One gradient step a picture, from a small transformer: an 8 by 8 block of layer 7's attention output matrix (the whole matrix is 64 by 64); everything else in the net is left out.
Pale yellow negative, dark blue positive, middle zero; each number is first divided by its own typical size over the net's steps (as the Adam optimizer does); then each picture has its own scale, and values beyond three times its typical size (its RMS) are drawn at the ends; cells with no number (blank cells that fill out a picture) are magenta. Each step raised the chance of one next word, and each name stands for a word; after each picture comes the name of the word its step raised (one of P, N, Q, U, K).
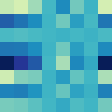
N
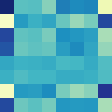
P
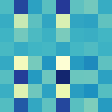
N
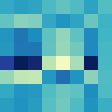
N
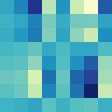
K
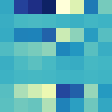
K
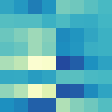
N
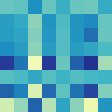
N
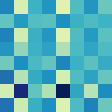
P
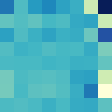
K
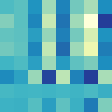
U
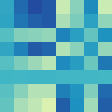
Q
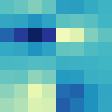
U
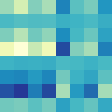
P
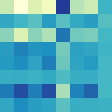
K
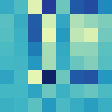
U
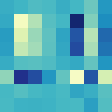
U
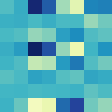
Q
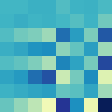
Q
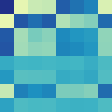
P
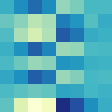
Q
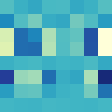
U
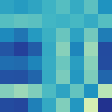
P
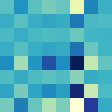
N
